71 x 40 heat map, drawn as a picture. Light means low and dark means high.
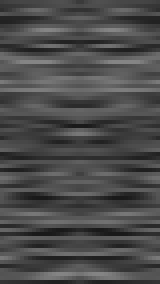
The grain runs across in streaks. On average the colour sits 70% of the way up the scale. The histogram is bell-shaped. The left and right halves mirror each other.
